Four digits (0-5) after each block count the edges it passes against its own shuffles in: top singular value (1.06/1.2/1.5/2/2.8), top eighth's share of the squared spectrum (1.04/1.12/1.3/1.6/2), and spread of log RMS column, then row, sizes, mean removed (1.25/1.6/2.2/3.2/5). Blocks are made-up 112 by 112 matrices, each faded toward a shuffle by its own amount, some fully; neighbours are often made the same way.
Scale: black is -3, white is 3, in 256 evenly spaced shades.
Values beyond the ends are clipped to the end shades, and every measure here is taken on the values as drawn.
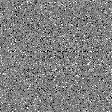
4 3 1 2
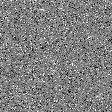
2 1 0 0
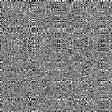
5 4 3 3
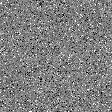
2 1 0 0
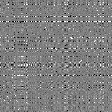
5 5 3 4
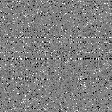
4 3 1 2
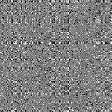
5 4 3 3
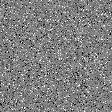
2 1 0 0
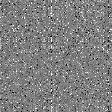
4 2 1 1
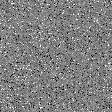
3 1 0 0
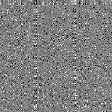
5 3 2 2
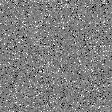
3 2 1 1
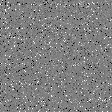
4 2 0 1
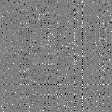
5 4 2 2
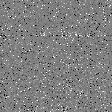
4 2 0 1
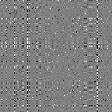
5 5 3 3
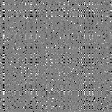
5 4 3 3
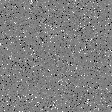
0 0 0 0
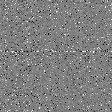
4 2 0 1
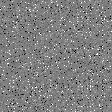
3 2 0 0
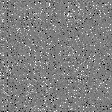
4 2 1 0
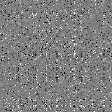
4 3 2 1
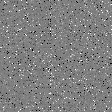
3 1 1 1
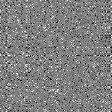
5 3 2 2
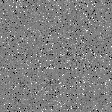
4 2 1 1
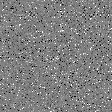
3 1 0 0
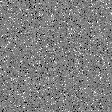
2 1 0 0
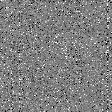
3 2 1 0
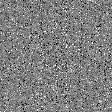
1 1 1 0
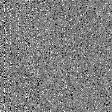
2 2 3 0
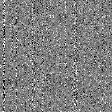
2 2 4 0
